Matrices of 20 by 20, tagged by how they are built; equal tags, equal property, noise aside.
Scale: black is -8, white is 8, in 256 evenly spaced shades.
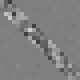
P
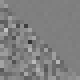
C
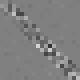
P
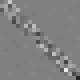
P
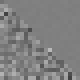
C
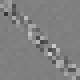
P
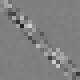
P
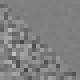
C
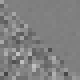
C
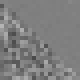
C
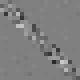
P
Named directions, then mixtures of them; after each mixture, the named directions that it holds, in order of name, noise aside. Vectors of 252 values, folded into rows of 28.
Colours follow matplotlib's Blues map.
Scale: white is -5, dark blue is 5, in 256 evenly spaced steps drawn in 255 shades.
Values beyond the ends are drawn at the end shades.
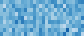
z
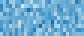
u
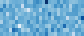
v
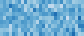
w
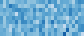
u, w, z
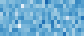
u, v, z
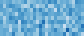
u, w, z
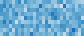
w, z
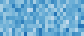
u, w, z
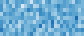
u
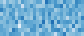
u, v, z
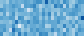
v, z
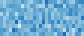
u, v, z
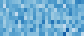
u, z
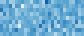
u, v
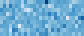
v, w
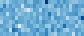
v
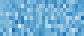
v, z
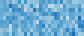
w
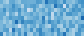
v, z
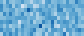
u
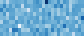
v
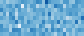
u, v, z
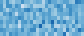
u, z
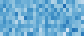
z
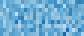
u, z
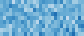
w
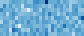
v
